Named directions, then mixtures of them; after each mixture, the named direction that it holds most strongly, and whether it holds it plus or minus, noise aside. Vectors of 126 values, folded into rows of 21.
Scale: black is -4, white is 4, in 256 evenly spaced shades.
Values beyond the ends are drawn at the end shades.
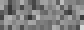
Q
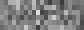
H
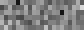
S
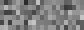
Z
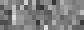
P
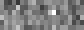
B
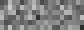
Q, minus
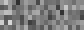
Z, minus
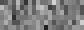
P, minus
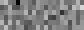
S, plus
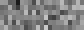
H, minus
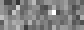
B, plus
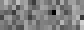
B, minus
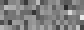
Z, plus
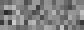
Z, plus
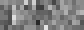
P, plus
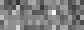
B, plus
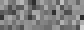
Q, plus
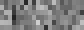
P, minus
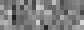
P, minus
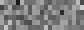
S, plus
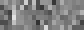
P, plus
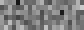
S, plus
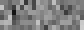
P, minus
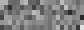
Q, plus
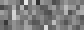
P, plus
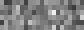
B, plus
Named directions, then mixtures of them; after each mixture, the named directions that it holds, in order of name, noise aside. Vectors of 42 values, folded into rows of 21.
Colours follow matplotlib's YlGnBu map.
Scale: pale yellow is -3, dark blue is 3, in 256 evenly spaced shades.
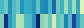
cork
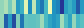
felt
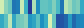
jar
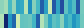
cork, felt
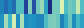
felt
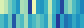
felt, jar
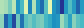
felt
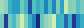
cork, jar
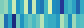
felt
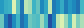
felt, jar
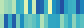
felt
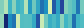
cork, felt
